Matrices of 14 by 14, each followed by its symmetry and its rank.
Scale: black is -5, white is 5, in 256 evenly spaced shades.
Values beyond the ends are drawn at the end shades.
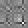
symmetric, rank two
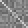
symmetric, full rank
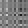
neither, rank one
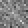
symmetric, full rank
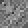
symmetric, full rank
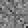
symmetric, full rank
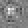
symmetric, rank two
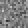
neither, full rank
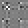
symmetric, rank two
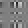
neither, rank one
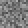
neither, full rank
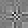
symmetric, rank two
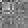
symmetric, rank two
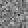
neither, full rank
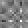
symmetric, rank two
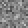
symmetric, full rank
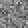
neither, full rank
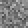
neither, full rank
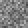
symmetric, full rank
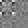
symmetric, rank two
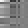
neither, rank one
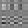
neither, rank one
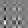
neither, rank one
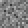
symmetric, full rank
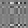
neither, rank one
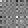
symmetric, rank two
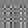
neither, rank one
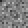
symmetric, full rank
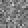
neither, full rank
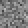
neither, full rank
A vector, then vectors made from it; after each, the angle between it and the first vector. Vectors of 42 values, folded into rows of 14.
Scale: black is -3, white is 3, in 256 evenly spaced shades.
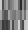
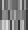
nearly opposite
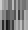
partly aligned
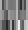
nearly parallel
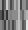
partly aligned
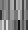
partly opposed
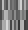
nearly opposite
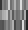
partly opposed
